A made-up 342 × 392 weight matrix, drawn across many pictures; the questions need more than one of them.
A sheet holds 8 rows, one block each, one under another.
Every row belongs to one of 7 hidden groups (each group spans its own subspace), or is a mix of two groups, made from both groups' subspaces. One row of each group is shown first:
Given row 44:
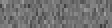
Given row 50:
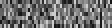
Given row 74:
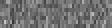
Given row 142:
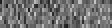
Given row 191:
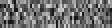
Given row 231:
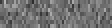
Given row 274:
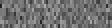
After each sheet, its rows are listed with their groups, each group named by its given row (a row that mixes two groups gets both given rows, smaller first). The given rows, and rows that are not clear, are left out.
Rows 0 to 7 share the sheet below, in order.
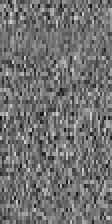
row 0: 191
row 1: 74
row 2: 191 and 274
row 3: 191
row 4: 44 and 50
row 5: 142 and 191
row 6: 74 and 231
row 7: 74
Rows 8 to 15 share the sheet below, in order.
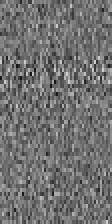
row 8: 274
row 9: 231
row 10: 50 and 274
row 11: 231
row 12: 191
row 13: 191
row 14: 50
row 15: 142
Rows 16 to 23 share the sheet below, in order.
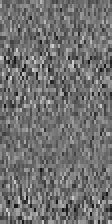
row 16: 50 and 231
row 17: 74 and 231
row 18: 74 and 231
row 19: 191
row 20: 74
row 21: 44
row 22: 142
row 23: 44 and 191
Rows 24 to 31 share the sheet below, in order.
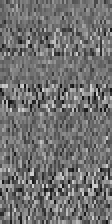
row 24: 74
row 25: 50
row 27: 44
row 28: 142
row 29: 142
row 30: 274
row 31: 142
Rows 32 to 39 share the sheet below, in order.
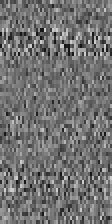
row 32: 231
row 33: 50
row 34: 74
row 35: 231
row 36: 74
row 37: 50 and 274
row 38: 191
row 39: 74
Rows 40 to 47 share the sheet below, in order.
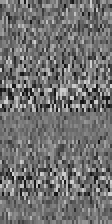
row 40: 44
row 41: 231 and 274
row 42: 191
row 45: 274
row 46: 191 and 274
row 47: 44
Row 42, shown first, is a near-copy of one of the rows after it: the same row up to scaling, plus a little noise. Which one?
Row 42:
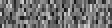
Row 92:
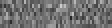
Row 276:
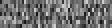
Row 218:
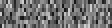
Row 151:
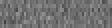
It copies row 218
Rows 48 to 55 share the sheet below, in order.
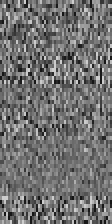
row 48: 44
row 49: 50 and 231
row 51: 50
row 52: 44
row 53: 44
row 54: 44
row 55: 44
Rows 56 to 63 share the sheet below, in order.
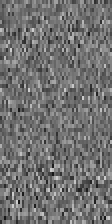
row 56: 74
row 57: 231
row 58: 231
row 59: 44
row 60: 50 and 191
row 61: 50
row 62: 231
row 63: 74
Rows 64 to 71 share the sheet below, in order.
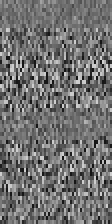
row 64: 142
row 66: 74
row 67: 231
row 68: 44
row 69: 74
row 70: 44
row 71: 274
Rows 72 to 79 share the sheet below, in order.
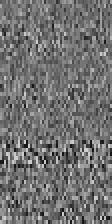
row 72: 50
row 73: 44
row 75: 231
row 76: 50 and 231
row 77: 44
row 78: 74 and 191
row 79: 74
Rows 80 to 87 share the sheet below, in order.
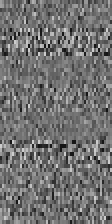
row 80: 231
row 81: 142 and 274
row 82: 74
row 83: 142
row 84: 44
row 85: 191 and 274
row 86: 50
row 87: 74
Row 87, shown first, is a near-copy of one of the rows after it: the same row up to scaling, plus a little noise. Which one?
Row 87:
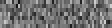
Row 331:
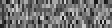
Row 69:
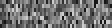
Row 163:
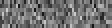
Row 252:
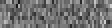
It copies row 252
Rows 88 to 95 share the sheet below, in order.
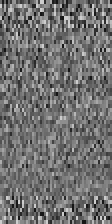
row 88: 50
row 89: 74
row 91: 231
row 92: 191
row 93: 191 and 274
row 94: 231
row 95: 74
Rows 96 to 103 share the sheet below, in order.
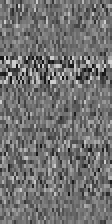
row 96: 74
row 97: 44
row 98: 231
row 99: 142
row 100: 191
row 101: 191
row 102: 274
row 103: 44
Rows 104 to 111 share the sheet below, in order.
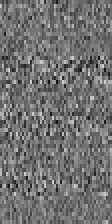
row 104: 50
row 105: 44 and 191
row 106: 44 and 274
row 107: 74
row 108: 231
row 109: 191
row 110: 44 and 142
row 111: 142
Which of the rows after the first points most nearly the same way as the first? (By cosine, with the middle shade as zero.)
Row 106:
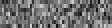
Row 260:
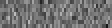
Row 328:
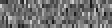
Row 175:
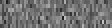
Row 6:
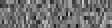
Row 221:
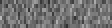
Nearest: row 328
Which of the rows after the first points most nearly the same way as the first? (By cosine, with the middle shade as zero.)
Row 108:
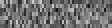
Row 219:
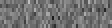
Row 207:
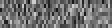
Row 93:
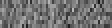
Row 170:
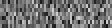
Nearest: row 207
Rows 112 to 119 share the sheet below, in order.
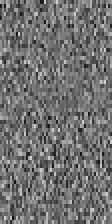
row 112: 44 and 50
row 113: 74
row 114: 44
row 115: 44
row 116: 231
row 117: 50
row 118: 142
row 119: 74
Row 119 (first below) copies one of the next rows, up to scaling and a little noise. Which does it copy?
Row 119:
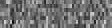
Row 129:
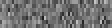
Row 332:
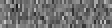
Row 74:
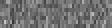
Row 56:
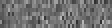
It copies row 74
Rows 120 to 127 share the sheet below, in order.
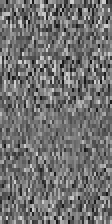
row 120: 142 and 274
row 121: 274
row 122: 50 and 142
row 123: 231
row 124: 74 and 142
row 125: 44
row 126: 142
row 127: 274
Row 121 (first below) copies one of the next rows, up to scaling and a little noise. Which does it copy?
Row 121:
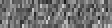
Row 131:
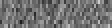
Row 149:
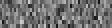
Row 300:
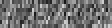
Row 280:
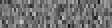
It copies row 300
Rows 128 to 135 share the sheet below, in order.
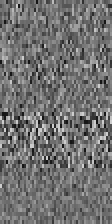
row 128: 74
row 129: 74
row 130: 44
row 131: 274
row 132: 44
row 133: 274
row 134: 142
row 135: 50
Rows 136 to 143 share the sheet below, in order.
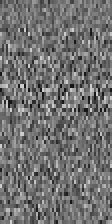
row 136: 142
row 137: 44
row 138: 142
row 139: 44
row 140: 74 and 274
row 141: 50 and 191
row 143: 44 and 274
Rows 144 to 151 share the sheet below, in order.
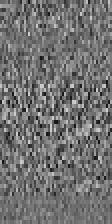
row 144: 231 and 274
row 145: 44
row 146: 142
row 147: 142
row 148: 231
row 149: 274
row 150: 231
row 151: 191
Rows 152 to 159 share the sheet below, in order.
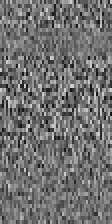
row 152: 50
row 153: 44 and 274
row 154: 191 and 231
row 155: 44
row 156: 50
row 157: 44 and 74
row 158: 44
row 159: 274
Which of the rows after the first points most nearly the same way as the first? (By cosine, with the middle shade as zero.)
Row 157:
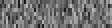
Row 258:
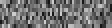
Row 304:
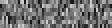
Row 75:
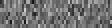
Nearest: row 304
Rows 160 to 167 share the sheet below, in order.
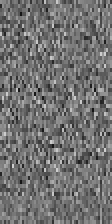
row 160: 50
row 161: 44
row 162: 231
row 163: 74
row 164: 74
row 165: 231
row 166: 50
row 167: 50
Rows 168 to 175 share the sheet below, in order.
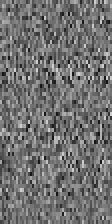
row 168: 74
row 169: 142 and 274
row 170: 142 and 191
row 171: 142
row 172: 50
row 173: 74
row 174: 274
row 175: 50 and 74
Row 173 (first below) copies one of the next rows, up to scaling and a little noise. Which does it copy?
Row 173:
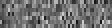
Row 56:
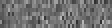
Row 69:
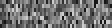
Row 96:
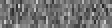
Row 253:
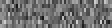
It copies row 56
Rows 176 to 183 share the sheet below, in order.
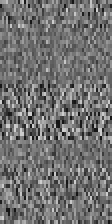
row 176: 44
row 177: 142 and 191
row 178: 44 and 191
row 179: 142
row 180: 274
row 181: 50
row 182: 142 and 231
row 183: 44 and 274
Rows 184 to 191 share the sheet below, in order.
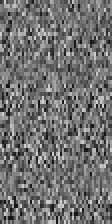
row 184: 231
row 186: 74 and 191
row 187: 74
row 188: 74
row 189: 44
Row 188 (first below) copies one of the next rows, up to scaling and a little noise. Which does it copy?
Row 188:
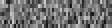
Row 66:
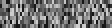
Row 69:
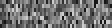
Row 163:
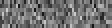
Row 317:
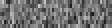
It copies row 317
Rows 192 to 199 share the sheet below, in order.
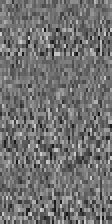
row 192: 74
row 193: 50
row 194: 74
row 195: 274
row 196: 274
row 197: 231
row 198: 50
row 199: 50
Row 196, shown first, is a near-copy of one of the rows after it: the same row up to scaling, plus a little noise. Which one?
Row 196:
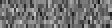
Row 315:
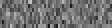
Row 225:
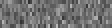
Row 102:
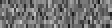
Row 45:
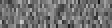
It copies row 102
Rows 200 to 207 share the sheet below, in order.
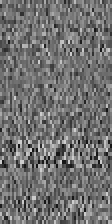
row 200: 50 and 191
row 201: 74
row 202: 191
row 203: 142
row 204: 142
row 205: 274
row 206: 142
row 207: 142 and 231
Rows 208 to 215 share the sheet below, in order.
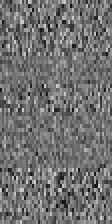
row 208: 274
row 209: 142
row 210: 191
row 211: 50
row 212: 50
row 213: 44
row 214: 274
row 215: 191
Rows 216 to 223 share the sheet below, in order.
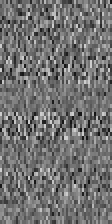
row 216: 50
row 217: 142
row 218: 191
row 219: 231
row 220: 142
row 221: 142
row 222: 142
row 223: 231
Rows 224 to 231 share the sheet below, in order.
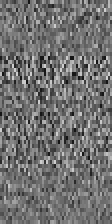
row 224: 231
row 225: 274
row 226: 142
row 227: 191 and 274
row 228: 142
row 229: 44 and 274
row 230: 44
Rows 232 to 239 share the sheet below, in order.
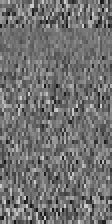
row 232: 274
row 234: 191
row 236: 74 and 231
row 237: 74
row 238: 142 and 231
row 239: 44
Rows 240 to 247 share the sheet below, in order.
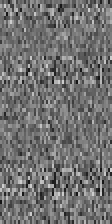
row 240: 191
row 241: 191
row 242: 50
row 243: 274
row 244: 231
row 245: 50
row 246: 50
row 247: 50
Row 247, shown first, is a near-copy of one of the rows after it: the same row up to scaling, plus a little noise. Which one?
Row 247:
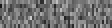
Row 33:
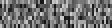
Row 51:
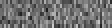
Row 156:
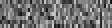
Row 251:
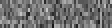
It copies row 33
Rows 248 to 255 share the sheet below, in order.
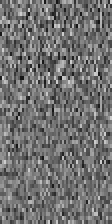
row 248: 50
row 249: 274
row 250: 274
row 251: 50
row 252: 74
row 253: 74
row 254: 231
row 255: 274
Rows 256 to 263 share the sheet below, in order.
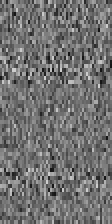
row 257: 274
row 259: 50 and 274
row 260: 142
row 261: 231
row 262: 231
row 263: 50
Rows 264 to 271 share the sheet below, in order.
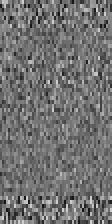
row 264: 44
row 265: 44 and 274
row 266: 274
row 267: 50
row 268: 44 and 274
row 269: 274
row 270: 50 and 191
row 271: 44
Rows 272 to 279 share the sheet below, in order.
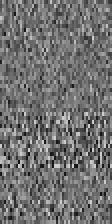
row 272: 142 and 274
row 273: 44 and 231
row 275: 44
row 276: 191
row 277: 50
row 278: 44
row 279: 191
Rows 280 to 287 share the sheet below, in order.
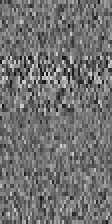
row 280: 274
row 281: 274
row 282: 274
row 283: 274
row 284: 50
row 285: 191
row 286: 44 and 142
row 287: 142
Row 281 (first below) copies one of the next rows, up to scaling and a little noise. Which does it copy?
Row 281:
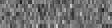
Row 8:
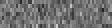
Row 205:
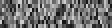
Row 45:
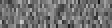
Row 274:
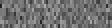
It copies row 8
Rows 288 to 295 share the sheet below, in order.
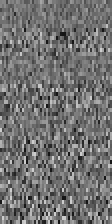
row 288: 142
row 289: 191
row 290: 50
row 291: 231
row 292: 50 and 142
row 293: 231
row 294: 231
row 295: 274
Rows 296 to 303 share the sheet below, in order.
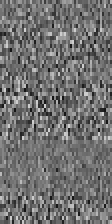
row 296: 50
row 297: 191
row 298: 44 and 231
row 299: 44
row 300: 274
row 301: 74
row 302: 50
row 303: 231
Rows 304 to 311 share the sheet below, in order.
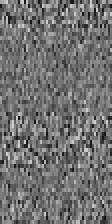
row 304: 44
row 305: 231
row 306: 191
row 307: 142 and 191
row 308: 74
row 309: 44
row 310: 44
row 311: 74
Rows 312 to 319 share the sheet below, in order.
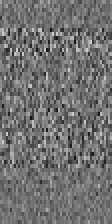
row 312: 142
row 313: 231
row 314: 74
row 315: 274
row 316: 274
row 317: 74
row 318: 231
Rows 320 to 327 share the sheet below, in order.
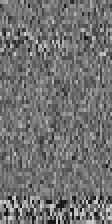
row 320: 44
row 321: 44
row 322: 50
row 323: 191
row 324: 50
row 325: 142
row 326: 50
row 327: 191
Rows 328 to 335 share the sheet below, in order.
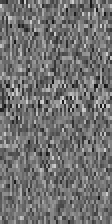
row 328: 44
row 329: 142
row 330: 50
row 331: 74
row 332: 74
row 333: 231
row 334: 142
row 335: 274
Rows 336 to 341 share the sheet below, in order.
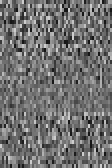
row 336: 191
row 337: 191
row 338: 50
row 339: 191
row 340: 191
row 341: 44
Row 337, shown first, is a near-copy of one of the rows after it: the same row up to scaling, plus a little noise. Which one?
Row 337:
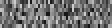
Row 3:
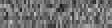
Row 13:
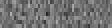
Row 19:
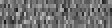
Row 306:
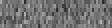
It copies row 13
